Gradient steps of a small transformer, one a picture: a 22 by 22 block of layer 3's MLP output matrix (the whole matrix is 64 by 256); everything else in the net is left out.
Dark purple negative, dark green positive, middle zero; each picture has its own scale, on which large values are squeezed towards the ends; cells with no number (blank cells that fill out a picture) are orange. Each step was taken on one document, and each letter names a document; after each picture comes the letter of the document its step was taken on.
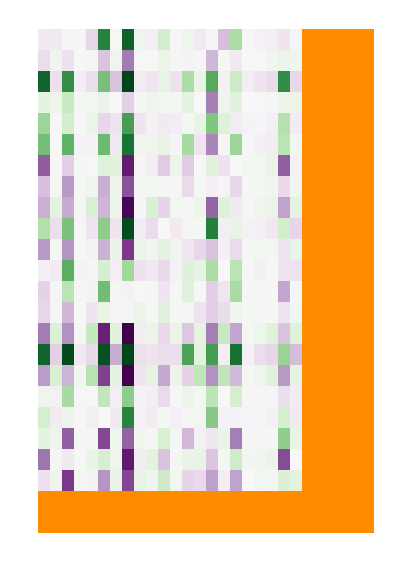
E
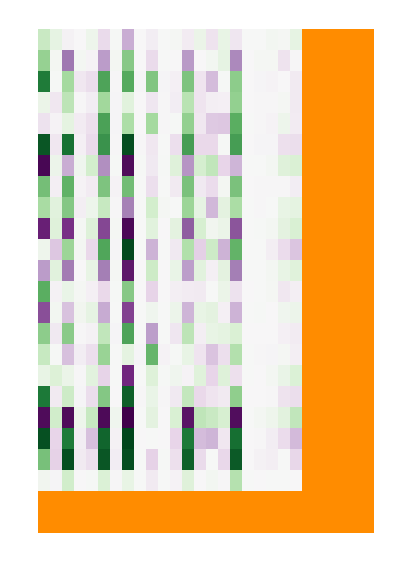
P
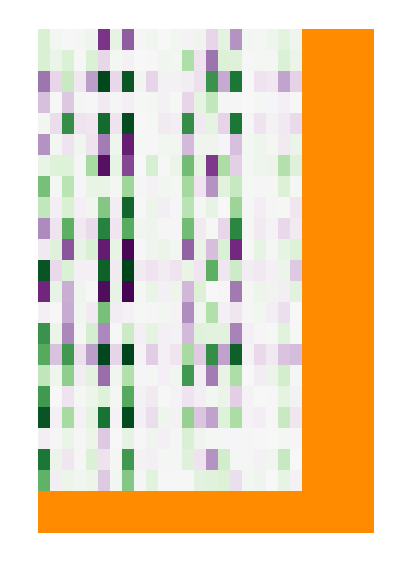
E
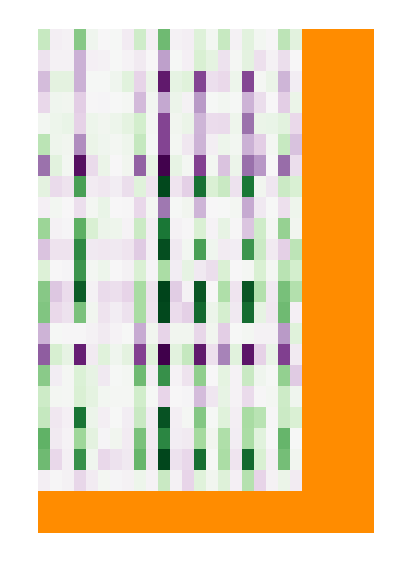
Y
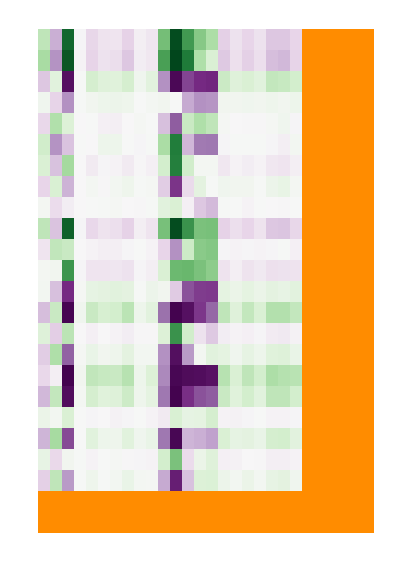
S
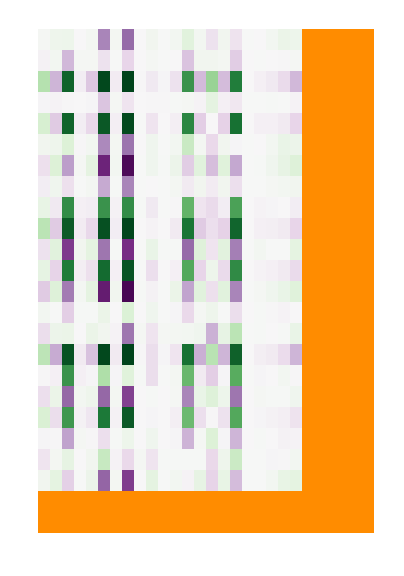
E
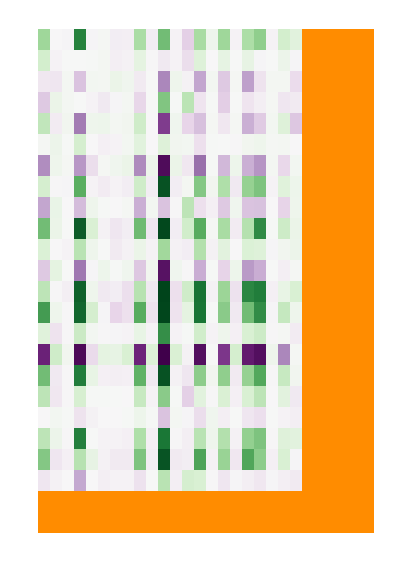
Y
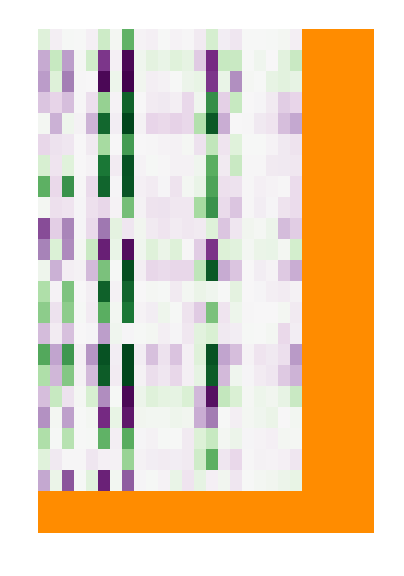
E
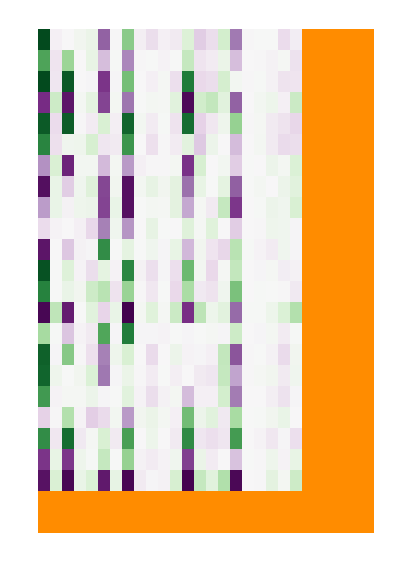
P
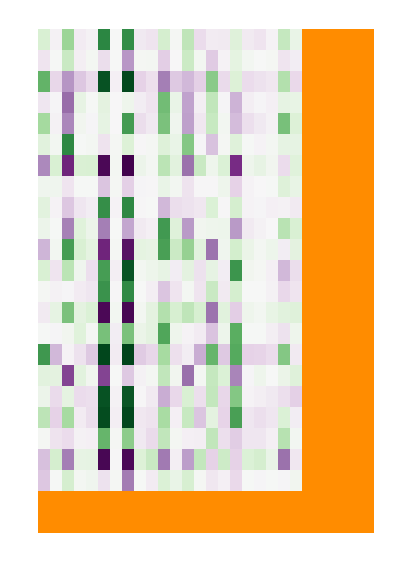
E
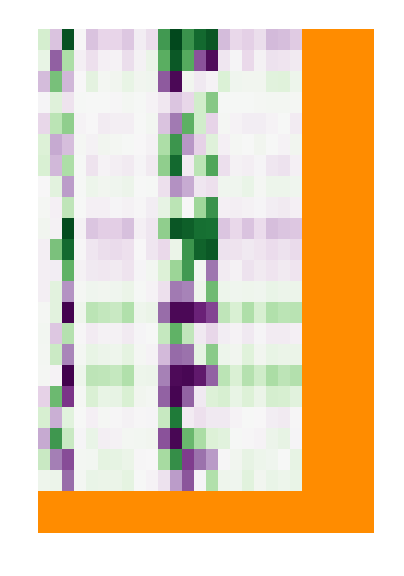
S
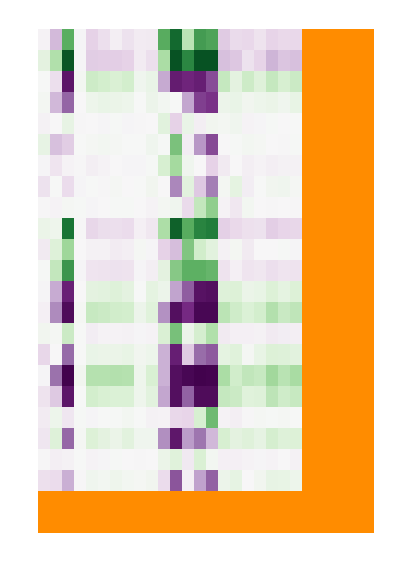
S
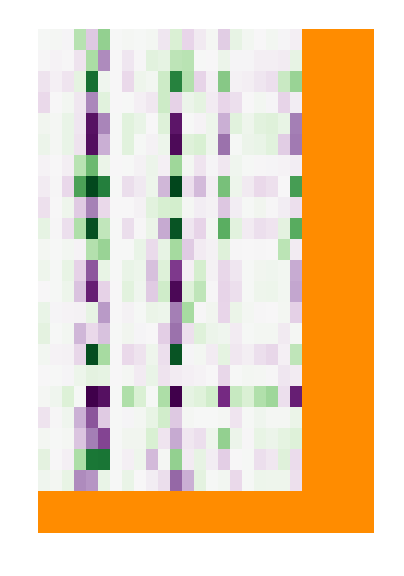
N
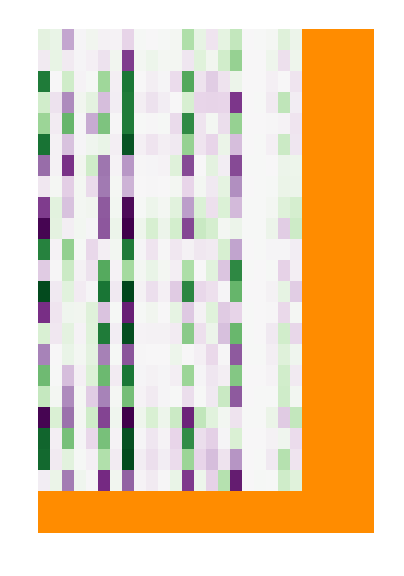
P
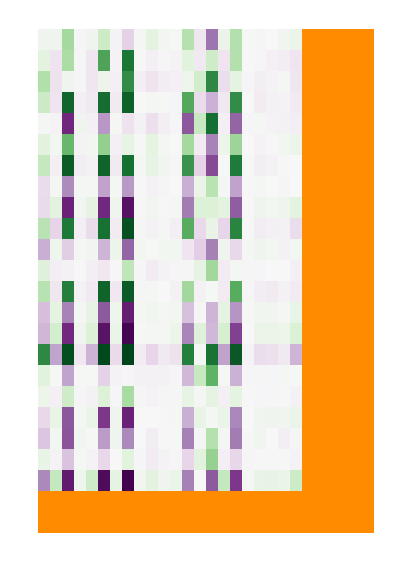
E
